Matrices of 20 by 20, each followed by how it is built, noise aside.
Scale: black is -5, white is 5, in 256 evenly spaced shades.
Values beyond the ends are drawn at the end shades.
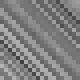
Toeplitz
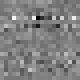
uneven rows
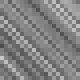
Toeplitz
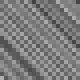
Toeplitz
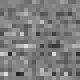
uneven rows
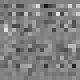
uneven rows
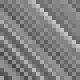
Toeplitz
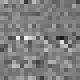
uneven rows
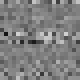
uneven rows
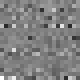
uneven rows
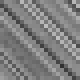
Toeplitz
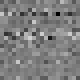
uneven rows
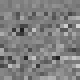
uneven rows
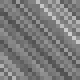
Toeplitz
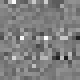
uneven rows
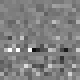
uneven rows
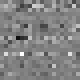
uneven rows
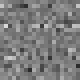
uneven rows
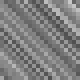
Toeplitz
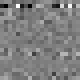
uneven rows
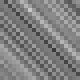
Toeplitz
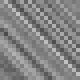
Toeplitz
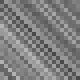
Toeplitz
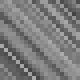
Toeplitz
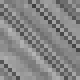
Toeplitz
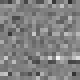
uneven rows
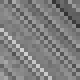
Toeplitz
